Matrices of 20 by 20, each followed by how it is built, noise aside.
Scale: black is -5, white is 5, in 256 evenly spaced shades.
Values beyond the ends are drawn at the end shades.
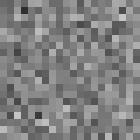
noise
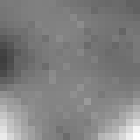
smooth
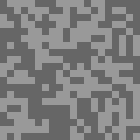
noise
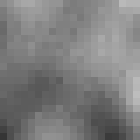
smooth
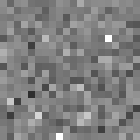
noise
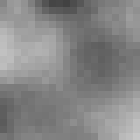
smooth
